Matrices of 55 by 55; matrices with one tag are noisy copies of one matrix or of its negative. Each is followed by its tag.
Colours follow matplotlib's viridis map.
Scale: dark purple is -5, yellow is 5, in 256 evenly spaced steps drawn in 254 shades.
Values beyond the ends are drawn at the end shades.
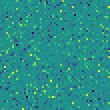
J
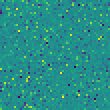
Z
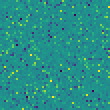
J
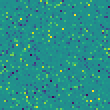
J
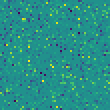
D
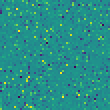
Z
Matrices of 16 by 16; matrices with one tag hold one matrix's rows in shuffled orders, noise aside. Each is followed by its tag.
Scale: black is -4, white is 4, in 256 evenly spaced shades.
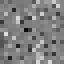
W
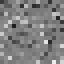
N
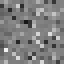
W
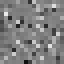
W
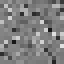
N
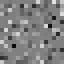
N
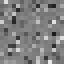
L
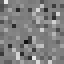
W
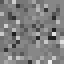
L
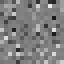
L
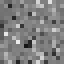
W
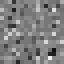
L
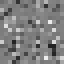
L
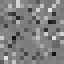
L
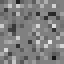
L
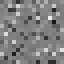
L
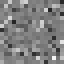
N
